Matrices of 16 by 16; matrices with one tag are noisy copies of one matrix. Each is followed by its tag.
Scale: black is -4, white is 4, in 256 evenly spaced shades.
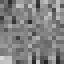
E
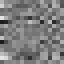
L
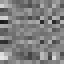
L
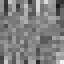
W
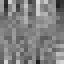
W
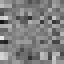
L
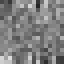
E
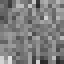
E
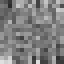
E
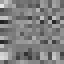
L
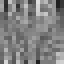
W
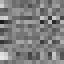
L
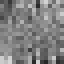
E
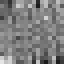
E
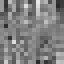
W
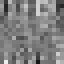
W
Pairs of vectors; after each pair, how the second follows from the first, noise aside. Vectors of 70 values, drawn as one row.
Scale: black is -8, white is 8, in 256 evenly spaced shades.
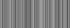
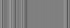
partly zeroed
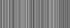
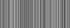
wrapped around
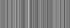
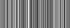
scaled up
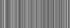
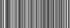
scaled up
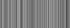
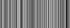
scaled up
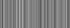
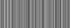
wrapped around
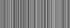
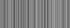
copied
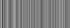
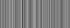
wrapped around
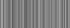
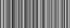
scaled up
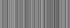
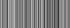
scaled up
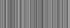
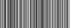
scaled up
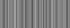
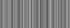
wrapped around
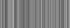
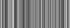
scaled up
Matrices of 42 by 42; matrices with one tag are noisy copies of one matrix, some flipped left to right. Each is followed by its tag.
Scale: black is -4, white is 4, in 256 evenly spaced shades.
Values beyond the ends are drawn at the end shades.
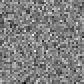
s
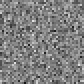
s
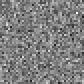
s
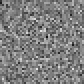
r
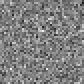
r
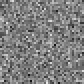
s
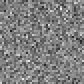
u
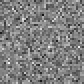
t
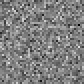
t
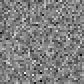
t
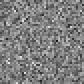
t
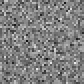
t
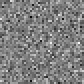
s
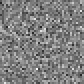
r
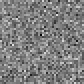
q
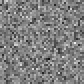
t
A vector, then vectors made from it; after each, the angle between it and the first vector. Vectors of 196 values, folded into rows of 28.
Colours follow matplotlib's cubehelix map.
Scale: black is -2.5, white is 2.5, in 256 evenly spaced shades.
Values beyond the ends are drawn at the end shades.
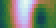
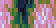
nearly opposite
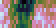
nearly opposite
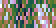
partly opposed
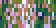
partly aligned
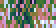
partly opposed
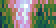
nearly parallel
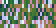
orthogonal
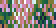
partly aligned
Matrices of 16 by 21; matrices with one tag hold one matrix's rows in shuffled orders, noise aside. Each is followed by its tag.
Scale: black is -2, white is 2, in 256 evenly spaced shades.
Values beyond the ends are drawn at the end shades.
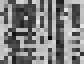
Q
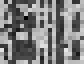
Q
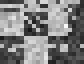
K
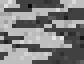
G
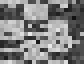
K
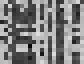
Q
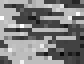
G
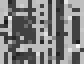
Q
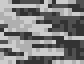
G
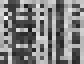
Q
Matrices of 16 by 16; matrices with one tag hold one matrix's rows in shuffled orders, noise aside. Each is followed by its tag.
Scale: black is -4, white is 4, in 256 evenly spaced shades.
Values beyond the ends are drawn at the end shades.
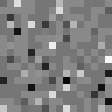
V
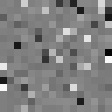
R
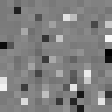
R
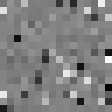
R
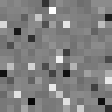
V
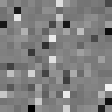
V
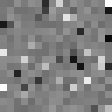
R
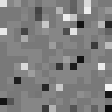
R
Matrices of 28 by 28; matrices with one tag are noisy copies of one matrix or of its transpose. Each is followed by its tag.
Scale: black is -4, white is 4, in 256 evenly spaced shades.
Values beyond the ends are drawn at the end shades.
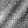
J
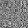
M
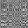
M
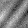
J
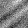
J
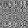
M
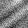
J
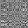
M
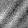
J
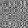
M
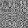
M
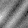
J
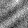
J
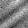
J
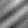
J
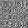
M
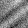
J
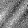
J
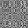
M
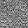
M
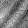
J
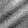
J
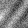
J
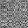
M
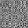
M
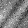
J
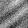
J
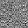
M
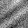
J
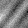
J
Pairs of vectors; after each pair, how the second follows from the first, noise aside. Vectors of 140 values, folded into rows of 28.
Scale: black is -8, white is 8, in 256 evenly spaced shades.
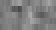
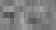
wrapped around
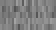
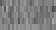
wrapped around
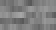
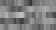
scaled up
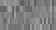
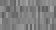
wrapped around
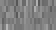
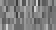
scaled up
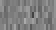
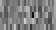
scaled up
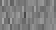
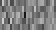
scaled up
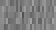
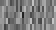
scaled up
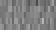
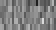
scaled up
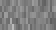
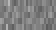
wrapped around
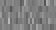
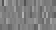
wrapped around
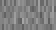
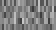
scaled up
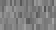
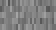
wrapped around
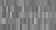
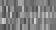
scaled up
